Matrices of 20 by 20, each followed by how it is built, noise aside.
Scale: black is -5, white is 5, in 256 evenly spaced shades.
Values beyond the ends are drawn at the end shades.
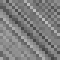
Toeplitz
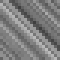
Toeplitz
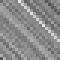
Toeplitz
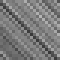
Toeplitz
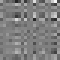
low rank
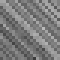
Toeplitz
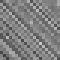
Toeplitz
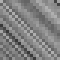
Toeplitz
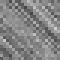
Toeplitz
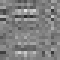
low rank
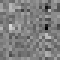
low rank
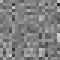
low rank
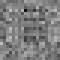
low rank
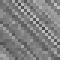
Toeplitz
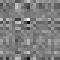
low rank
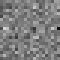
low rank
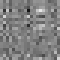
low rank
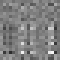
low rank
